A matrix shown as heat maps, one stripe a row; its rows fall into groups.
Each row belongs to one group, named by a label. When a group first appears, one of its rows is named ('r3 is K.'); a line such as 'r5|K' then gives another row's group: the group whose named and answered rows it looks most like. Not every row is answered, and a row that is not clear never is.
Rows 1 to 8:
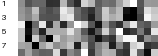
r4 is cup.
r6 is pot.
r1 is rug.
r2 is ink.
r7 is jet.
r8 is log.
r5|ink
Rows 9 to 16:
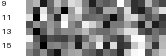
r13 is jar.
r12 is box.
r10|ink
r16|pot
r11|pot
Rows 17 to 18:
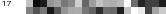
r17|jar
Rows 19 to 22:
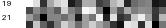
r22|box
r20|box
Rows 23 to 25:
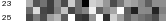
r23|rug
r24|log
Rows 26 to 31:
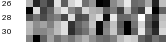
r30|log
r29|log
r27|box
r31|jar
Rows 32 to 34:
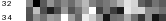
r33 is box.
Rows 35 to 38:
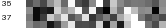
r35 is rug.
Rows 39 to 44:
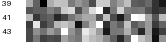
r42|box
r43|box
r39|jar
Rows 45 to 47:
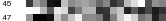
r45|pot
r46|log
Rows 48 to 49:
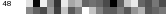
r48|pot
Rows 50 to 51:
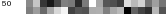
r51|log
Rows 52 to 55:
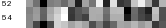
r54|log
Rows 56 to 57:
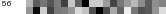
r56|rug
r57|ink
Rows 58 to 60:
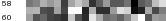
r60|rug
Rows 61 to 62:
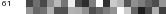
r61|rug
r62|jar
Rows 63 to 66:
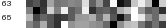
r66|pot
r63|cup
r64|jar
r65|cup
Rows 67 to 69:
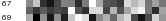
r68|rug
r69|ink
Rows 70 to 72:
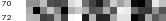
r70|ink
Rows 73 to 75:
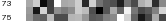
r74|ink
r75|jar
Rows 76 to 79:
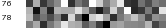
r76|log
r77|ink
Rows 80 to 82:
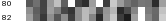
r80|rug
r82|cup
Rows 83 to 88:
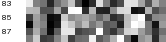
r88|log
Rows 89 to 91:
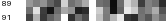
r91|log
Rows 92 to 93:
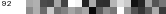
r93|jar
